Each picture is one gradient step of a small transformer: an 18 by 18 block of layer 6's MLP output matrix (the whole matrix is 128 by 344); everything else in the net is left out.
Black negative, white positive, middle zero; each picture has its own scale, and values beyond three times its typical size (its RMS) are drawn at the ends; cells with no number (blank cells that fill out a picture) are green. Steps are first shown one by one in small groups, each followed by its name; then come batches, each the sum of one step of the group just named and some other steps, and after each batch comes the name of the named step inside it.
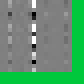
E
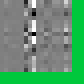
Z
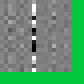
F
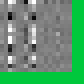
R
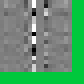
Z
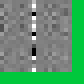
F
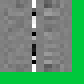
F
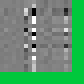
Z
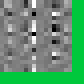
Z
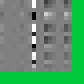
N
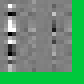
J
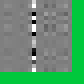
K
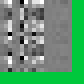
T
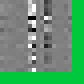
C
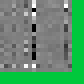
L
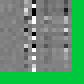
C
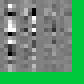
J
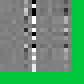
L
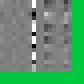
N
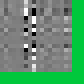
L
